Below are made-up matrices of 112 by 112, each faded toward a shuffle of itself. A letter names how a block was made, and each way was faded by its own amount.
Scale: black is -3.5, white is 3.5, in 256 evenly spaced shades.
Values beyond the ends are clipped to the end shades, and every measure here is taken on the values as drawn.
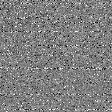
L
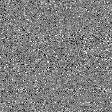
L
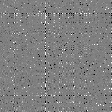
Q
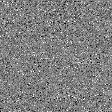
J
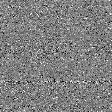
J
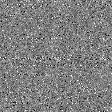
J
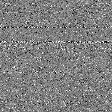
L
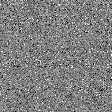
J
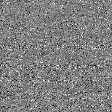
L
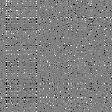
Q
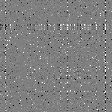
Q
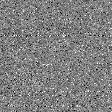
J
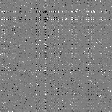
Q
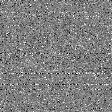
L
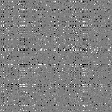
Q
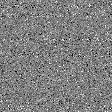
J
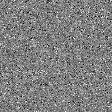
J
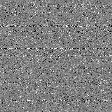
L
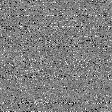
L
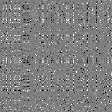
Q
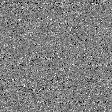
J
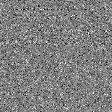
J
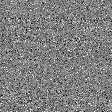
J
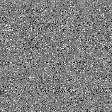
J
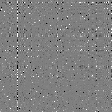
Q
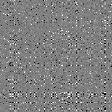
Q
